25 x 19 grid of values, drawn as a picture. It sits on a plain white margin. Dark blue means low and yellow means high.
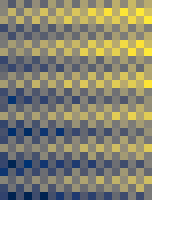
Stripes running across repeat 6 times from top to bottom. The top right is the ninth with the highest average. There is an overall slope up to the top right. The bottom left is the ninth with the lowest average. The histogram is bell-shaped.
